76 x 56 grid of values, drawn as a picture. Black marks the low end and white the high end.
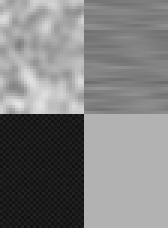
It is made of 2 by 2 panels. Panel 1,1: high, blotchy. Panel 1,2: middling, streaked across, faint in contrast. Panel 2,1: very low, checkered, faint in contrast. Panel 2,2: high, flat.
